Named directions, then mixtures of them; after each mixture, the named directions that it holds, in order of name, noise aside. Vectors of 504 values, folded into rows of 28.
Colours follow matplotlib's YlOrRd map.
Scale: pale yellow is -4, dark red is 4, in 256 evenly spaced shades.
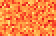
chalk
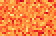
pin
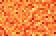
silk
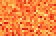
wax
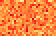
pin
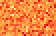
chalk, pin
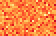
chalk, silk, wax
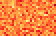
pin, silk, wax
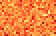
silk, wax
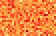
pin, silk, wax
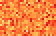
chalk, pin, silk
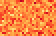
pin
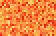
chalk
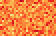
pin, silk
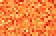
chalk, pin, silk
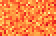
chalk, silk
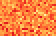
wax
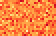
chalk, pin, silk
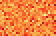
chalk, silk, wax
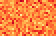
pin, silk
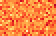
chalk, pin, silk
